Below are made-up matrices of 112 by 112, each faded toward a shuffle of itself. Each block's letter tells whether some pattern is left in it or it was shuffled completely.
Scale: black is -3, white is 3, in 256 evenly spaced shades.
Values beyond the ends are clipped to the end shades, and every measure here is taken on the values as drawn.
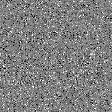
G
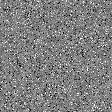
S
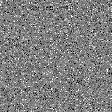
G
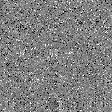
G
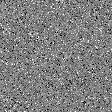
S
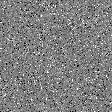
S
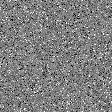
S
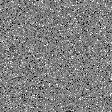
G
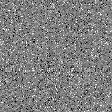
G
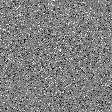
S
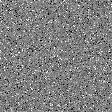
S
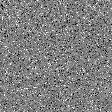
S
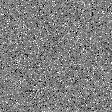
S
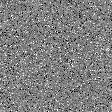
S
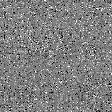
G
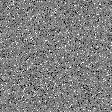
S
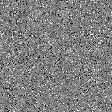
G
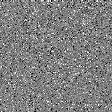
G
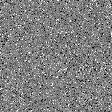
G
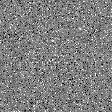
G
